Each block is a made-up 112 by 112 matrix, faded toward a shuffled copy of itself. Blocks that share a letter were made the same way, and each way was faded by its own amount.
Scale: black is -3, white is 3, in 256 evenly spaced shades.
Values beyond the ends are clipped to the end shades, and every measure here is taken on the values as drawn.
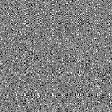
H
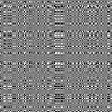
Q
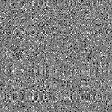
H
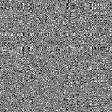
H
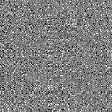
H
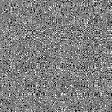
H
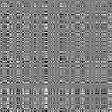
Q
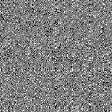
H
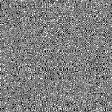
H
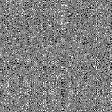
H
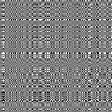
Q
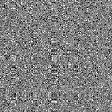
H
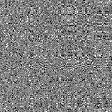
H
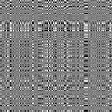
Q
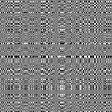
Q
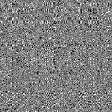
H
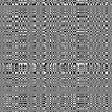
Q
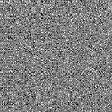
H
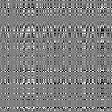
Q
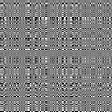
Q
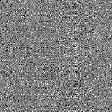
H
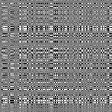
Q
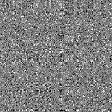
H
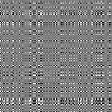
Q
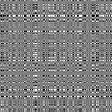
Q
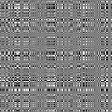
Q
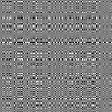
Q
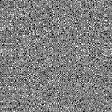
H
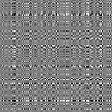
Q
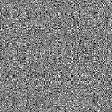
H
